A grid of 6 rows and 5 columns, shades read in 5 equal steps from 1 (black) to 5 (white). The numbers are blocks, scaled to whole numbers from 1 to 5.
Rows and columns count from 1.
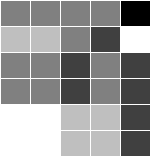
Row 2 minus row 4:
1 1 1 -1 3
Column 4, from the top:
3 2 3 3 4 4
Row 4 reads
3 3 2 3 2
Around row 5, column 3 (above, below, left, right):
2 4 5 4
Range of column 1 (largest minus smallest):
2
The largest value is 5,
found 5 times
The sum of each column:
23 23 18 19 14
